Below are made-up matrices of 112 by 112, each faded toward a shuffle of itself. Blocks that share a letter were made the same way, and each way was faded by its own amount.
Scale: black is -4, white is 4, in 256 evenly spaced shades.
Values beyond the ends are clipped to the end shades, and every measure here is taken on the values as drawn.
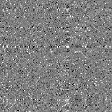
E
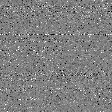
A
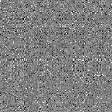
E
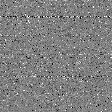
A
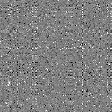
E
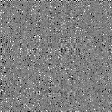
E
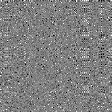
E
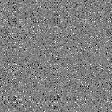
E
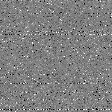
A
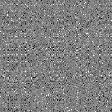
E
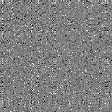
E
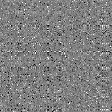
E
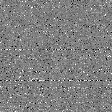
A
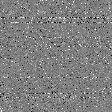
A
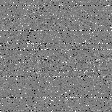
A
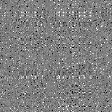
E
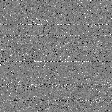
A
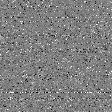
A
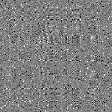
E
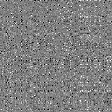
E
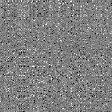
E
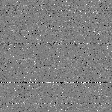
A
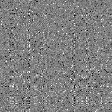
E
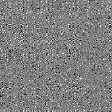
E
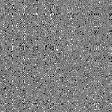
E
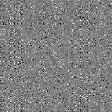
E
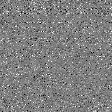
A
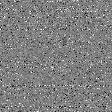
A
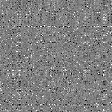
E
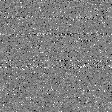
A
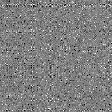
E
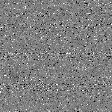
A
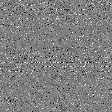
A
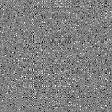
E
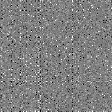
E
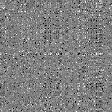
E
